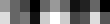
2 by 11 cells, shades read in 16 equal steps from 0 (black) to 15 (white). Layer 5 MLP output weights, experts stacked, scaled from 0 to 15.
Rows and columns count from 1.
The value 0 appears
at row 1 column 4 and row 1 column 11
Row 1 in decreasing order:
9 9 6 6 6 6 4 2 1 0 0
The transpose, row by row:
9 13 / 6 6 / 4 7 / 0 1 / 6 12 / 9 15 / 6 12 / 1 4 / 2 5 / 6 13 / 0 5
